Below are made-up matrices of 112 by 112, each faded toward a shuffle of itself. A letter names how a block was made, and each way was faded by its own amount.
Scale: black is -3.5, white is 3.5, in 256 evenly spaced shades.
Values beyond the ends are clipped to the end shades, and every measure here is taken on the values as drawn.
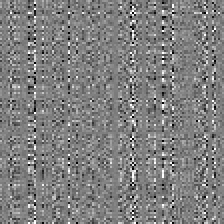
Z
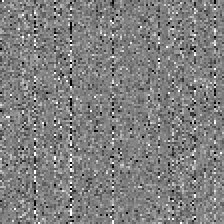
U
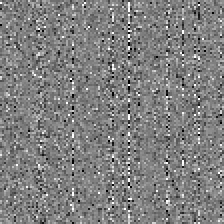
U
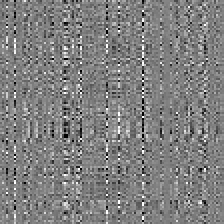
Z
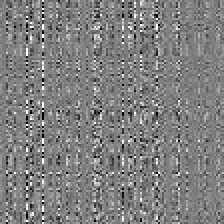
Z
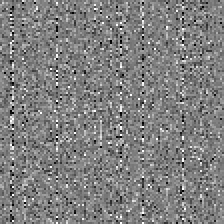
U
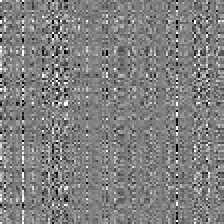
Z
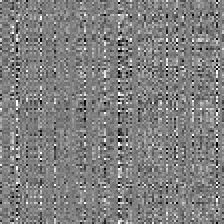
Z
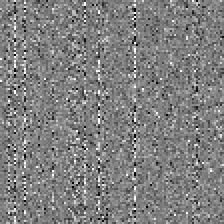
U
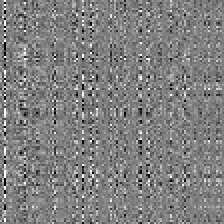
Z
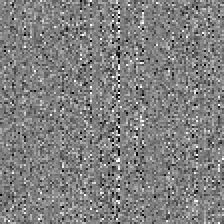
U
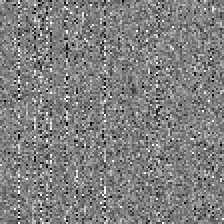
U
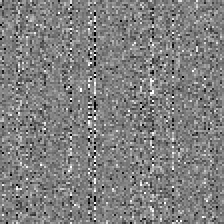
U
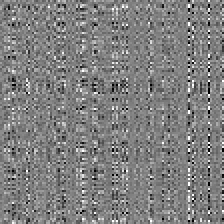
Z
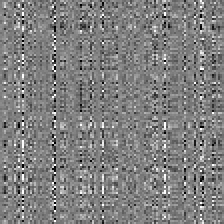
Z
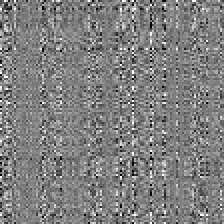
Z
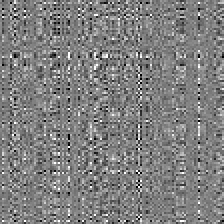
Z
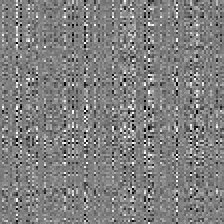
Z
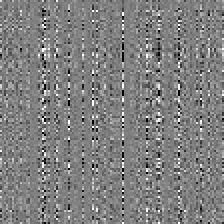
Z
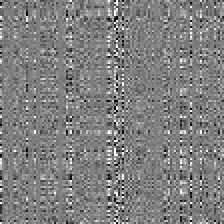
Z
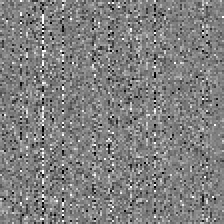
U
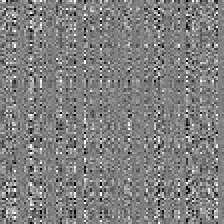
Z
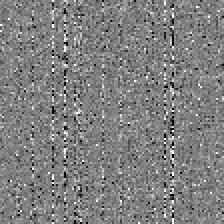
U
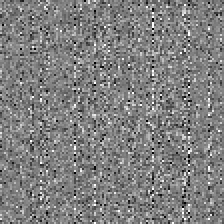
U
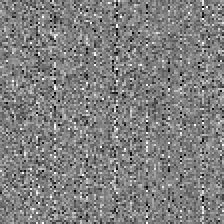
U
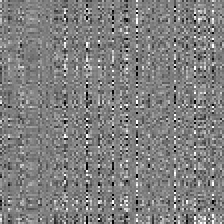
Z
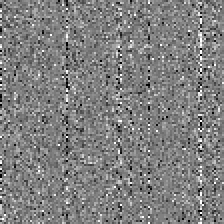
U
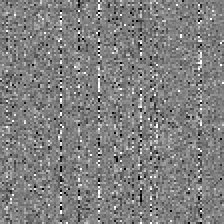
U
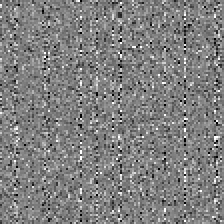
U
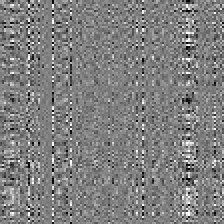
Z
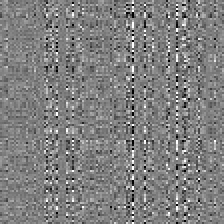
Z
